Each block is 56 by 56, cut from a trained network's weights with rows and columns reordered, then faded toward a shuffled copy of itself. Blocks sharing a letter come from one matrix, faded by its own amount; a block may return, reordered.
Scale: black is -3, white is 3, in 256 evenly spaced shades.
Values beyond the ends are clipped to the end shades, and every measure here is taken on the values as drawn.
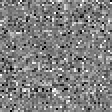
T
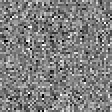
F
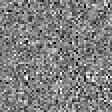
F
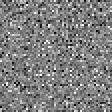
T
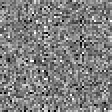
F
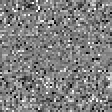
T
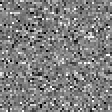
T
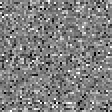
T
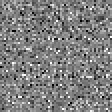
T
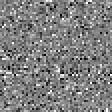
T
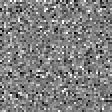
T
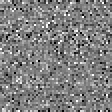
T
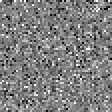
T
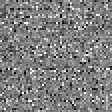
T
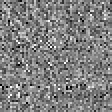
F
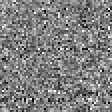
F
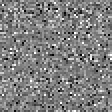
T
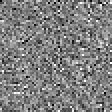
F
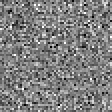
F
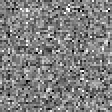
F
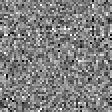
F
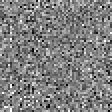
F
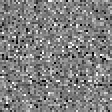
T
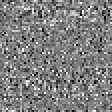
T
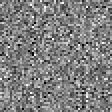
F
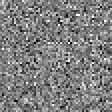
F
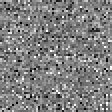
T
